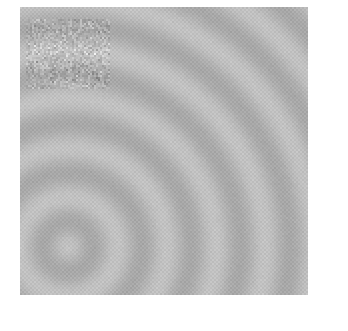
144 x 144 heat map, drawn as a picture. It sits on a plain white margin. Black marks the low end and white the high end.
Histogram: bell-shaped. Mirror symmetry: none. Average level on the scale: 70%. Rings: centred on the bottom left. Roughest part: top left. Odd patch: rougher, in the top left.
